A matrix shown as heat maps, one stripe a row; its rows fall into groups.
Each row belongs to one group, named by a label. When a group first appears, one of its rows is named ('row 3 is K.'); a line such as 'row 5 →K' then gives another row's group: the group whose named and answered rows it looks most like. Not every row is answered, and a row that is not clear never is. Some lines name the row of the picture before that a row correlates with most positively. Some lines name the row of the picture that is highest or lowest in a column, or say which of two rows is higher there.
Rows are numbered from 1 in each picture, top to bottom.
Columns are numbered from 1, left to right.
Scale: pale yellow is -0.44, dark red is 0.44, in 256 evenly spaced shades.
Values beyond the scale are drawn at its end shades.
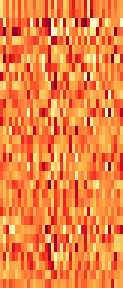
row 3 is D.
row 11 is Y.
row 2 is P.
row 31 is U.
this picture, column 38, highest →7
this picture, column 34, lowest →7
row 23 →D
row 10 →U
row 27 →U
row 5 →U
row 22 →D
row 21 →D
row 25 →U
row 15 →D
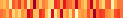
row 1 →D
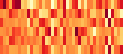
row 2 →Y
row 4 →D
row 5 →Y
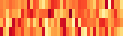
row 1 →Y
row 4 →Y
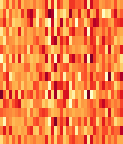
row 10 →U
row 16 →P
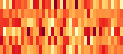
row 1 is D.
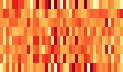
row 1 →D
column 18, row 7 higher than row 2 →No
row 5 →D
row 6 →Y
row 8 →P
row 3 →Y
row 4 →U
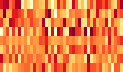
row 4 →P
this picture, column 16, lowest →3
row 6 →P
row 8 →D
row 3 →Y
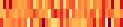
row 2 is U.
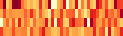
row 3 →P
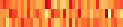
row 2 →Y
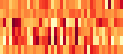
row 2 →P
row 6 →P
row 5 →D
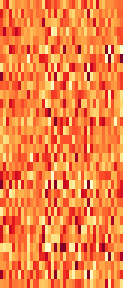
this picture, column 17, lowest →28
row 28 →U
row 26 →Y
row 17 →P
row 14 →U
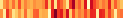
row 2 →U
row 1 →P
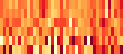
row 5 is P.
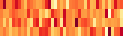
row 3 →D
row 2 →Y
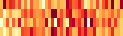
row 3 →P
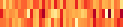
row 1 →D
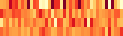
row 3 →P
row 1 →Y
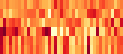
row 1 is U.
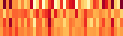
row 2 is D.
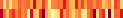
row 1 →D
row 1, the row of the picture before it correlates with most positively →2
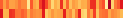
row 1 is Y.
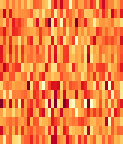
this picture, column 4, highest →12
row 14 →Y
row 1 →U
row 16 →U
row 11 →D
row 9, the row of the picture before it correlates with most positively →1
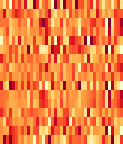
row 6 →Y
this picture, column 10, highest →6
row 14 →U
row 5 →P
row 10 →Y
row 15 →Y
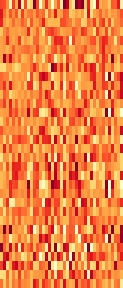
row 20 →D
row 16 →D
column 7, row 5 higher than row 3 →Yes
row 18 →P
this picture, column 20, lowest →28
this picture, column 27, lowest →27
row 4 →Y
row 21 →Y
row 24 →D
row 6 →U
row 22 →Y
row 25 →P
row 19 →D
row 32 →D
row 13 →Y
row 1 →D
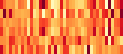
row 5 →Y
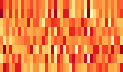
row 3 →Y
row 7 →P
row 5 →D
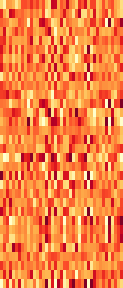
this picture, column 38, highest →14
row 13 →D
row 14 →Y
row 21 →P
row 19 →Y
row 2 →Y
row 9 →P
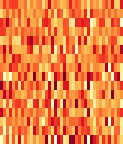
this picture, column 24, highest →16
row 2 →P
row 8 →Y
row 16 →P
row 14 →Y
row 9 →D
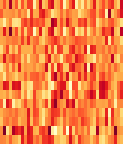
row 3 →U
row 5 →Y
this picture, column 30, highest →11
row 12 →U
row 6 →P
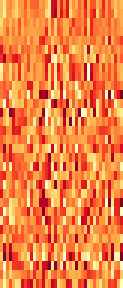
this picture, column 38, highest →29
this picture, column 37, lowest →13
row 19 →D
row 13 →Y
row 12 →U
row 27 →D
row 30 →D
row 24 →D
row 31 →D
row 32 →U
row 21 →U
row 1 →U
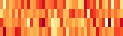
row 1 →D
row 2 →P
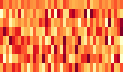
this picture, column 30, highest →7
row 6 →D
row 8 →D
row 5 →Y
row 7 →D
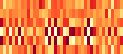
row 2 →Y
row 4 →P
